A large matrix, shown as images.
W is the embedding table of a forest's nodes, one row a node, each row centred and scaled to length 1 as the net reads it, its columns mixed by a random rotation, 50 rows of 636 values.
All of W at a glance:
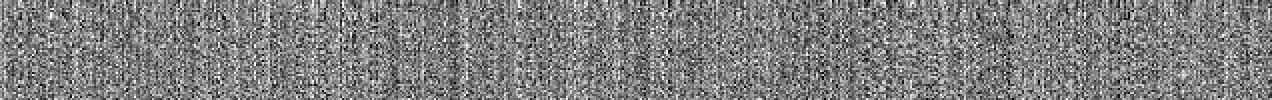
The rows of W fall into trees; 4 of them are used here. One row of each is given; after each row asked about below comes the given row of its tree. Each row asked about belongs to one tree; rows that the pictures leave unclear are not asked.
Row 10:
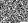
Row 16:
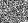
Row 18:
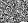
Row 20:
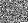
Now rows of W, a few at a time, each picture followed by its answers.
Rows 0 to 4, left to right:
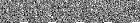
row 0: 20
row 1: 20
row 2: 20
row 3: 20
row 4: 16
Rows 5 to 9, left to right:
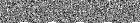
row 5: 20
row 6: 16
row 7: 16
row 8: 16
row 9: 16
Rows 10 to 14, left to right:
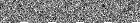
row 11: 20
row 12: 20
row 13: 10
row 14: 16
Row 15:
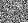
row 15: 20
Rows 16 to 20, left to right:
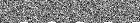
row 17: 18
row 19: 20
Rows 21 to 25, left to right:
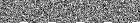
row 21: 18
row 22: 16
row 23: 16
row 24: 10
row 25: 20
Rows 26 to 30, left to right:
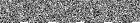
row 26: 20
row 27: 10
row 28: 16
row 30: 10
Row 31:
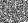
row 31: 16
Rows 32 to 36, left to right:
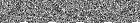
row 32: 16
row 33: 18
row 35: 10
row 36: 16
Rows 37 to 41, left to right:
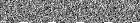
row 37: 10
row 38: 16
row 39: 16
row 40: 20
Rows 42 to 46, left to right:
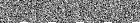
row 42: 18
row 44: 20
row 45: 10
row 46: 16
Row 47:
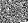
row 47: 20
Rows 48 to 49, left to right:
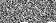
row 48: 20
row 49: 18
